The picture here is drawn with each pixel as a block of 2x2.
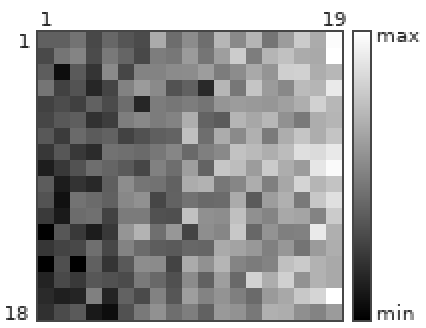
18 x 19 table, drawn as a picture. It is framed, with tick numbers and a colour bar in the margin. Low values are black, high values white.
The ninth with the lowest average is the bottom left. There is an overall slope up to the right. No regular stripes run through it.
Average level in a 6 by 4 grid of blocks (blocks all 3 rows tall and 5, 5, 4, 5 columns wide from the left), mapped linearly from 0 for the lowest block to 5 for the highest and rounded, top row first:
1235 | 1234 | 1245 | 1234 | 0234 | 0234
